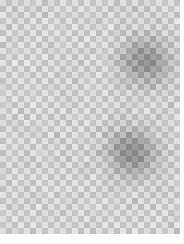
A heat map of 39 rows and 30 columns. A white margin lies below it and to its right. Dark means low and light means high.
Odd rows or columns: none. Average level on the scale: 80%. Grain: checkered. Dips: two.
